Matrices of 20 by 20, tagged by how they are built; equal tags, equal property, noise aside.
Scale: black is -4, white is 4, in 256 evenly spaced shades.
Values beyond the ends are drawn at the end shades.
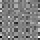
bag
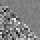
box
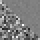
box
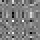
bag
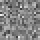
bag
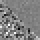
box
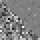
box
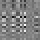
bag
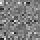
bag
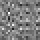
bag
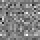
bag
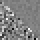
box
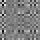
bag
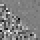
box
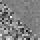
box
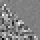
box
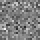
bag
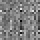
bag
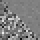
box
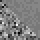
box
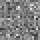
bag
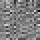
bag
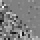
box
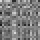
bag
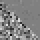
box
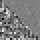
box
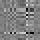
bag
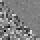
box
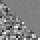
box
